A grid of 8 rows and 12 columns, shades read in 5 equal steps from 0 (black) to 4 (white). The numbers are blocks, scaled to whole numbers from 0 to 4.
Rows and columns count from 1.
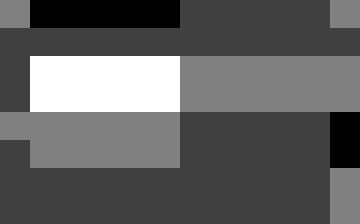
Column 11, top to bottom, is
1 1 2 2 1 1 1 1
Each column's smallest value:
1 0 0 0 0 0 1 1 1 1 1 0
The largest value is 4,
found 10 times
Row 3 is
1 4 4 4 4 4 2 2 2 2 2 2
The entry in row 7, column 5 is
1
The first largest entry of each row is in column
1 1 2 2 1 2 12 12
